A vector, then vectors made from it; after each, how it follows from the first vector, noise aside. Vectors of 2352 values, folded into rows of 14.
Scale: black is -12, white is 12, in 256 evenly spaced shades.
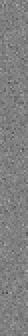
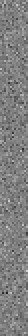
scaled up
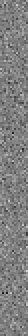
scaled up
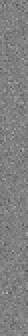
negated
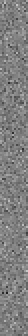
scaled up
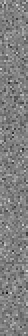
scaled up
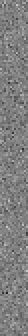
scaled up
